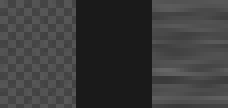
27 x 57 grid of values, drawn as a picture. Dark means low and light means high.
It is made of 1 by 3 panels. Panel 1,1: low, checkered, faint in contrast. Panel 1,2: very low, flat. Panel 1,3: low, streaked across, faint in contrast.
